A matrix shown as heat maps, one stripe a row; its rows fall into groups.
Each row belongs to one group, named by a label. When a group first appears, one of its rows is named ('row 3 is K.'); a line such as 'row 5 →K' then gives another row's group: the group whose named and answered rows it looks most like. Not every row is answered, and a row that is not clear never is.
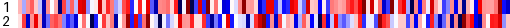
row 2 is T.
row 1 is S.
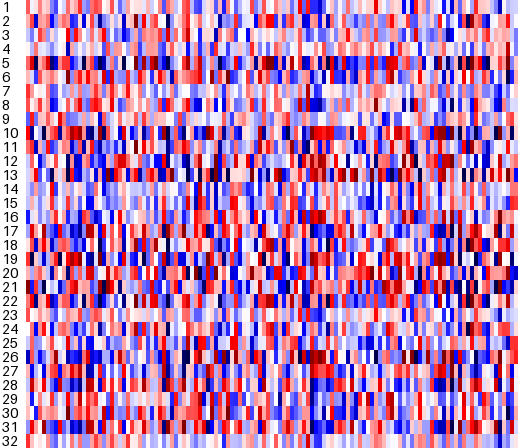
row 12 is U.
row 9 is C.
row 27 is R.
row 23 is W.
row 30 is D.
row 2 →T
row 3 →W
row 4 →S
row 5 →T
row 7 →W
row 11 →T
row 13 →S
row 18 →T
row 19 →R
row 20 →S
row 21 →R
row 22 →T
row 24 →T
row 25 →D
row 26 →U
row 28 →C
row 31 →C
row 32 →W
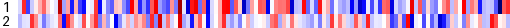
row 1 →D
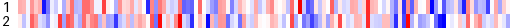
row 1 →W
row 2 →W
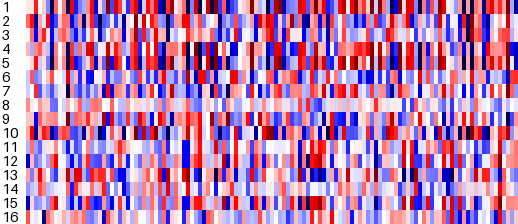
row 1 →S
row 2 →T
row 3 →T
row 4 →S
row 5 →S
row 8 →W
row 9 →D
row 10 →T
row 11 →U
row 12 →U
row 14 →W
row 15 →U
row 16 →R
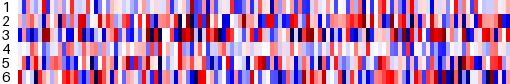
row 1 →D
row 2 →S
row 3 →U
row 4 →W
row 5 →T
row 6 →R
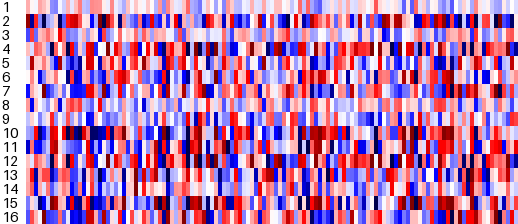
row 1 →W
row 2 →R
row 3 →C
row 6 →U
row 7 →C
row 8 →R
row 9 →D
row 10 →U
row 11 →U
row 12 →S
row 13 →T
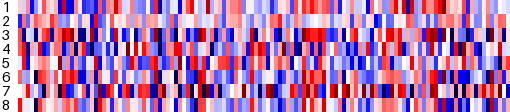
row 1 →U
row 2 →C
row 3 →R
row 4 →T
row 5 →D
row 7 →S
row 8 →R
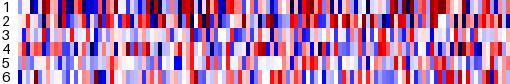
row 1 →U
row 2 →S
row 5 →U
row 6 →C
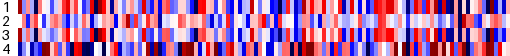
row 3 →R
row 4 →U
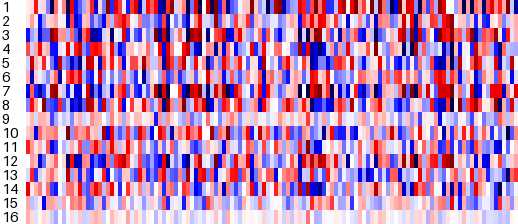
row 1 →S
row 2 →U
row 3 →U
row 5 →C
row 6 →R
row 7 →U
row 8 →C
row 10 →D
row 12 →U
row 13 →D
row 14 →W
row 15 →R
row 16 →W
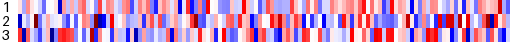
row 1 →S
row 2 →C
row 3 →R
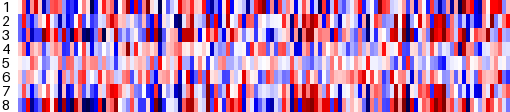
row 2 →U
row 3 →U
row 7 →U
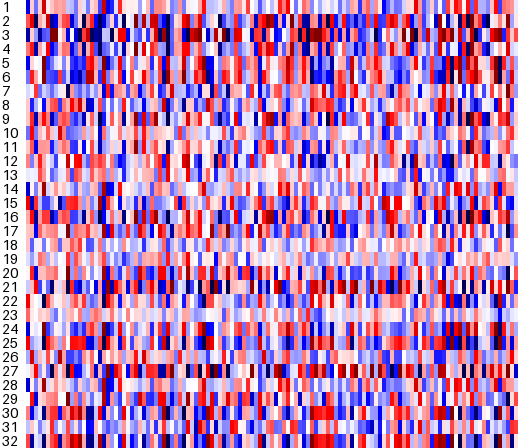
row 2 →T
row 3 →U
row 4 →T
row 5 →C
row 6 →C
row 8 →R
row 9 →T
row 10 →C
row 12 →W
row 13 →W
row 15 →R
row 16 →T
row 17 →D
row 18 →R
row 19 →W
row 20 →D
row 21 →S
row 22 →R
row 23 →W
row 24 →C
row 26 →C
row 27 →S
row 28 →C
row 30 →R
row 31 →D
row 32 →R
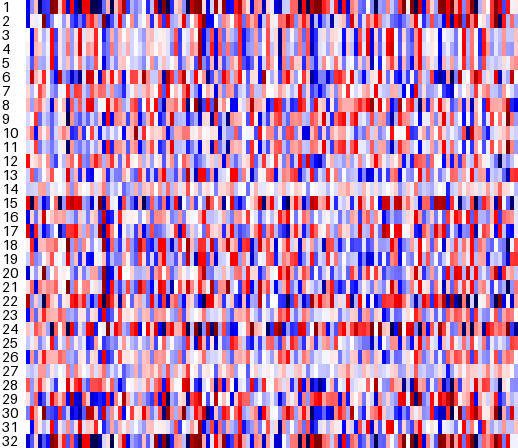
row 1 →U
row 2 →C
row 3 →D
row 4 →D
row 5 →D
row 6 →C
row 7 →W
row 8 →S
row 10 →T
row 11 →S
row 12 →W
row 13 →D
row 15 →R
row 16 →C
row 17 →R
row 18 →D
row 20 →C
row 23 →C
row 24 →S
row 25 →D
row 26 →C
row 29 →U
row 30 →C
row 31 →D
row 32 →U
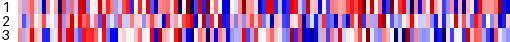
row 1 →S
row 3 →W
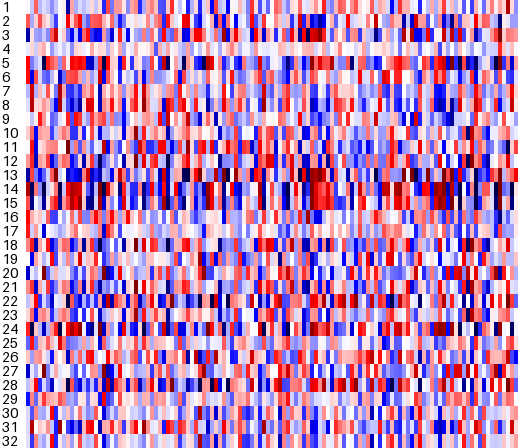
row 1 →S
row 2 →W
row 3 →U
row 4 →W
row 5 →R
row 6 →R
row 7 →C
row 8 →C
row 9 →W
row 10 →T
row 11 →D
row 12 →T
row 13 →U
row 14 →R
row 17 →R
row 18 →T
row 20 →C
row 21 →T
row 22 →S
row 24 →R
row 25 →C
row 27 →C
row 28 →S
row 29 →C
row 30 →D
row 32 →D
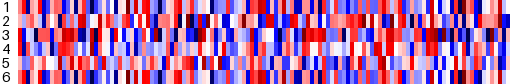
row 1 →T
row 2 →S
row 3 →R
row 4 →R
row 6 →T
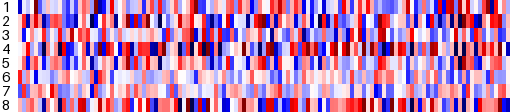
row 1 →C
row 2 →T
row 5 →T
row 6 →R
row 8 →S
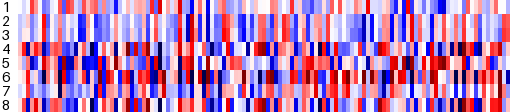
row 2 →D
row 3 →D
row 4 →T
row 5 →U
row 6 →S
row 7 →S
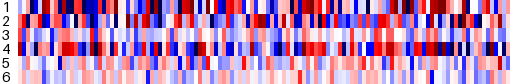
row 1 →U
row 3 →R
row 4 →R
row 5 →S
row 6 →W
